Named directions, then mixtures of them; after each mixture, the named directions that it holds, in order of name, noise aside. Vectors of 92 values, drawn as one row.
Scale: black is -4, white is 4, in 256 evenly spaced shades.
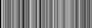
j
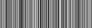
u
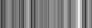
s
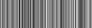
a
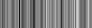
a, s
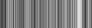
s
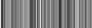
j, s, u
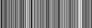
a, s, u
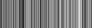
j, s, u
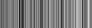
a, s, u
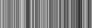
s, u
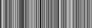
j, u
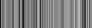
a, j, s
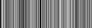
j, u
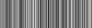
u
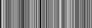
j, u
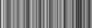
j, s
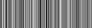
a, j, u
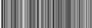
j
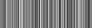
a, u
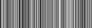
a, j, u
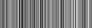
a, s, u
